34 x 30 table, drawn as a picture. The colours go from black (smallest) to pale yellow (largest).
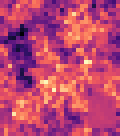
Odd rows or columns: none. Odd patch: calmer, in the bottom right. Histogram: bell-shaped. Calmest part: bottom right. Grain: blotchy.
